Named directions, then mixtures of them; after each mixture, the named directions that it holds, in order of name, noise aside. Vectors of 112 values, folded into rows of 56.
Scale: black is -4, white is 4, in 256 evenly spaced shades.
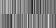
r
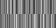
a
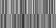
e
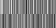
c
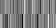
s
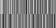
c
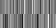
s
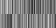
a, r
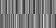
a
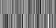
a, r, s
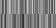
e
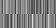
c, r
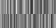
a, r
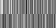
c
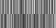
a, e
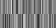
a, c, s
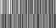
c, e, r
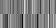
s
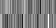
r, s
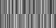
a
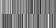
c, r, s
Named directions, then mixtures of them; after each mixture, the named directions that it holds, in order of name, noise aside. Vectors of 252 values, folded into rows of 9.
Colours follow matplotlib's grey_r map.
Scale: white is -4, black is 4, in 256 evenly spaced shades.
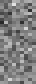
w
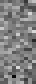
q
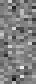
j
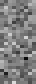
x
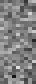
q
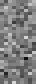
x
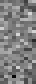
q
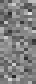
q, w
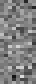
j, q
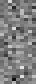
j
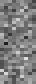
j, x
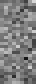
q, x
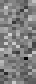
q, x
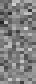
w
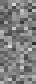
j, w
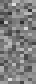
w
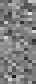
q, w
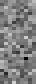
x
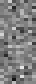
j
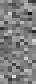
q, w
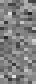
q, w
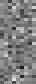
j
